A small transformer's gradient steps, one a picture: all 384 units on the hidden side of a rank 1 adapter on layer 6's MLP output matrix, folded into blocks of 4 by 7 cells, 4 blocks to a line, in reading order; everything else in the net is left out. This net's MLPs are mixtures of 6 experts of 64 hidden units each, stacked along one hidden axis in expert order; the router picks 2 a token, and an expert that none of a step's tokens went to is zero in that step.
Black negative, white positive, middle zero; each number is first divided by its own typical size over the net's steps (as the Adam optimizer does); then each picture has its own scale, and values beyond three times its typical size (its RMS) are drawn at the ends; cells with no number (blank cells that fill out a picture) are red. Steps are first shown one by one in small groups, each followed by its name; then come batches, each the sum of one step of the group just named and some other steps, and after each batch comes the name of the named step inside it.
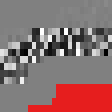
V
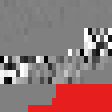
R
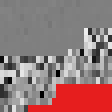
R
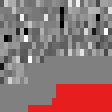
V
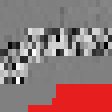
V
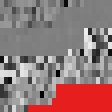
R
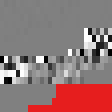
R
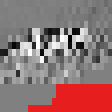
V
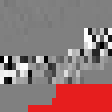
R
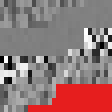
R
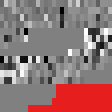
R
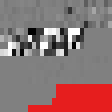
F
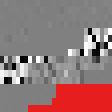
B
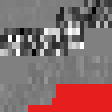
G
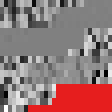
B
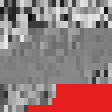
F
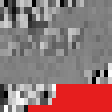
F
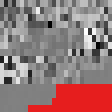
F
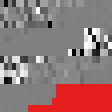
B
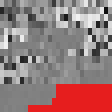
B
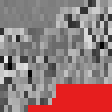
F
